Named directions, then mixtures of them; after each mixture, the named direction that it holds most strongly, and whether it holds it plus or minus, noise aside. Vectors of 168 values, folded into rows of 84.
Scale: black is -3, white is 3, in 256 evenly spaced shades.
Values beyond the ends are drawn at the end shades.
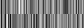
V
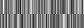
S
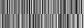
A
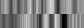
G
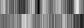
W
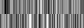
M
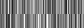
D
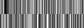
M, plus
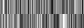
S, plus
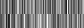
D, plus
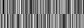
S, minus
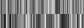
G, plus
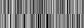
D, minus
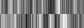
G, minus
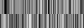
M, plus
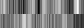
W, plus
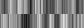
G, minus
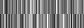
S, plus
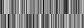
M, minus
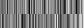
A, plus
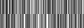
D, plus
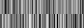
M, plus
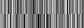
D, minus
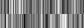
G, minus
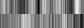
W, plus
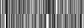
M, plus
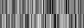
D, plus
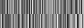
A, plus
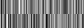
V, plus
